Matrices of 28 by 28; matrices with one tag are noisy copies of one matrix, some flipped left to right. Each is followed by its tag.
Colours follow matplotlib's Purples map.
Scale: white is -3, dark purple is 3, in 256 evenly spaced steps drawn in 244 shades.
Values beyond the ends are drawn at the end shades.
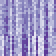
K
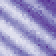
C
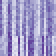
K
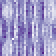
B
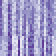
K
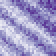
C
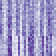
K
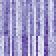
K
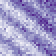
C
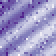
C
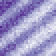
C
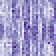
B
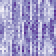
B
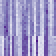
K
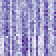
K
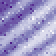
C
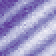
C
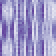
B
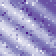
C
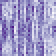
B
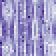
B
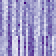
K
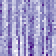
K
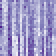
K
